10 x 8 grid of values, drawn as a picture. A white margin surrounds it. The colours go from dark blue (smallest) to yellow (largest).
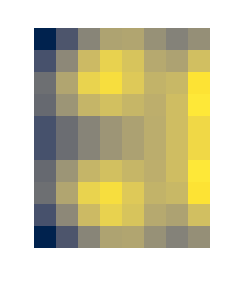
Values rise toward the right. The middle right is the calmest part. On average the colour sits 70% of the way up the scale. The top and bottom halves mirror each other.
